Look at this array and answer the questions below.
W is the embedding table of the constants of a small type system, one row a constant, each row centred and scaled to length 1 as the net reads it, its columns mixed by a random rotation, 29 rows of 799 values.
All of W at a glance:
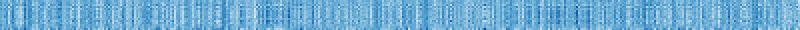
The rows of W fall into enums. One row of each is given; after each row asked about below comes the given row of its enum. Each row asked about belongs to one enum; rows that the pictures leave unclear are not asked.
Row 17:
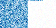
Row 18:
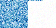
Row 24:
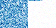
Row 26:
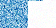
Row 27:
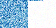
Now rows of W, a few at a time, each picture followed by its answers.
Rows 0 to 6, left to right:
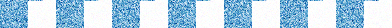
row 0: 18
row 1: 24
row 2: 26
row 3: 24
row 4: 24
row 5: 27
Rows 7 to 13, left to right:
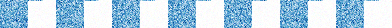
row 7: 18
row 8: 24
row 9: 17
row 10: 17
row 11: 26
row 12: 18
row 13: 17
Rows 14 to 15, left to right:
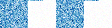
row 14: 17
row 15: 26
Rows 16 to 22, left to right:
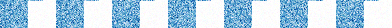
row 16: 17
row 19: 27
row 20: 26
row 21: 26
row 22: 18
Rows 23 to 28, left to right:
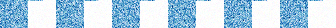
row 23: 17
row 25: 26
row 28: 27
